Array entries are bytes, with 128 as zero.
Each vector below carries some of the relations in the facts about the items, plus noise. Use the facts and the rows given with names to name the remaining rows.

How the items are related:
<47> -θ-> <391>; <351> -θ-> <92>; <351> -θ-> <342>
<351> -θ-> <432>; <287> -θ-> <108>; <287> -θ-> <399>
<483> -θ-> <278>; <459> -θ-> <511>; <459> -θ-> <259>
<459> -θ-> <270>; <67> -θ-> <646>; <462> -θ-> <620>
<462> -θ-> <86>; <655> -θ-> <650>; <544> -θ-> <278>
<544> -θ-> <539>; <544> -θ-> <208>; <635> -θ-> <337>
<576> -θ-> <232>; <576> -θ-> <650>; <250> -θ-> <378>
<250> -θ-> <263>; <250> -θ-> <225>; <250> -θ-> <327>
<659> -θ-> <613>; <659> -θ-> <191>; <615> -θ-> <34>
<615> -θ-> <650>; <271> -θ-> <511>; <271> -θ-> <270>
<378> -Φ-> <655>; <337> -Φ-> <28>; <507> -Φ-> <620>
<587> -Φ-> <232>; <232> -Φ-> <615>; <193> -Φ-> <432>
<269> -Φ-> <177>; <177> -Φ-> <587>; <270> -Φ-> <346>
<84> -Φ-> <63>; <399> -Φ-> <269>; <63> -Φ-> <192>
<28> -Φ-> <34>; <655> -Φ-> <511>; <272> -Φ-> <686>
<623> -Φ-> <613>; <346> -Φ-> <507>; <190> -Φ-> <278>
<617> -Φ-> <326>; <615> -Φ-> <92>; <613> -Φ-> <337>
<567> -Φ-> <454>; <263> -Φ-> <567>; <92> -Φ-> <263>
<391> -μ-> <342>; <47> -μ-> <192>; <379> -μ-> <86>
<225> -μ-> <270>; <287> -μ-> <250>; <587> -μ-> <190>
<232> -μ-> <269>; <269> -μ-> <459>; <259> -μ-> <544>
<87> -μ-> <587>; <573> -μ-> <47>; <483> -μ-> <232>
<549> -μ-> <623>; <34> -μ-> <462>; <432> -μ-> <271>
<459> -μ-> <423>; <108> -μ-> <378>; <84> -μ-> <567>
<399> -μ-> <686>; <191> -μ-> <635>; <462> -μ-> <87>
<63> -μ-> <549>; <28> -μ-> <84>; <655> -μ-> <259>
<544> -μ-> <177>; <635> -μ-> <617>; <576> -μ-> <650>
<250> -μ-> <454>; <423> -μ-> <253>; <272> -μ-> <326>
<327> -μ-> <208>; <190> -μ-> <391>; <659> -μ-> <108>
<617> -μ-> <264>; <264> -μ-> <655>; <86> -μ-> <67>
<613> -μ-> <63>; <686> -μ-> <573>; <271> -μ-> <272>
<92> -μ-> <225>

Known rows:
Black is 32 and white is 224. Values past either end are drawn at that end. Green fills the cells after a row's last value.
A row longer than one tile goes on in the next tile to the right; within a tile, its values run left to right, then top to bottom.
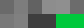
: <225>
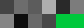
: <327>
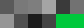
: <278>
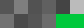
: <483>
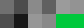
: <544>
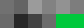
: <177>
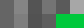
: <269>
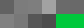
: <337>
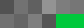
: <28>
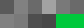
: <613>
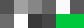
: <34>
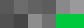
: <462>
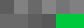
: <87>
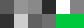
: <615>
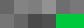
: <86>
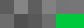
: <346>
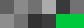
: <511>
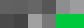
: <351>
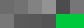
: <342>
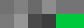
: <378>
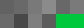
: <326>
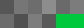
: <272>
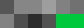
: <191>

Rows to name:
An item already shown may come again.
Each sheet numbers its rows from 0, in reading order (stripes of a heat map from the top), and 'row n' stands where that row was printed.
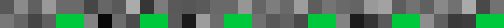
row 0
<620>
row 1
<327>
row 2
<271>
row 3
<539>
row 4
<259>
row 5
<511>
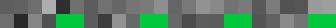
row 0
<208>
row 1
<47>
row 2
<567>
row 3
<287>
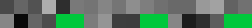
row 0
<327>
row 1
<378>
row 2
<259>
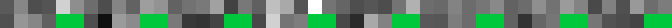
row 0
<659>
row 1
<544>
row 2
<263>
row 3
<655>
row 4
<250>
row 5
<67>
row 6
<635>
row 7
<399>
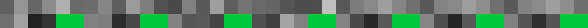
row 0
<92>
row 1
<270>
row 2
<432>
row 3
<459>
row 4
<191>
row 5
<191>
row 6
<191>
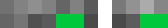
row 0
<454>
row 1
<232>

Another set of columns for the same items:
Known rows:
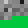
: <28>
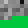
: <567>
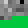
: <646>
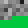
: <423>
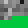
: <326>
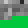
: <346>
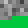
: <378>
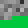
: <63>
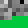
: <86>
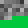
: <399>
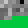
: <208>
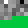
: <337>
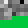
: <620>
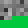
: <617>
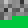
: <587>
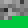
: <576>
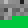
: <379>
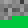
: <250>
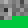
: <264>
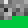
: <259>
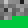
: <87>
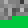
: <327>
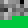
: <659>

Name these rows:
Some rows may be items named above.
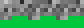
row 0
<34>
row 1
<399>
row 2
<399>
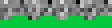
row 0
<177>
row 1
<92>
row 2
<613>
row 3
<269>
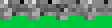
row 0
<620>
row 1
<620>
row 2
<287>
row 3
<623>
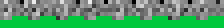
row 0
<613>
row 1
<259>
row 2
<342>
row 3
<462>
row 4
<191>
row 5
<278>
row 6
<432>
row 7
<28>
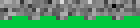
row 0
<615>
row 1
<108>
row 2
<511>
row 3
<177>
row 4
<47>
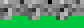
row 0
<544>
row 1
<483>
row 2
<459>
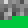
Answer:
<270>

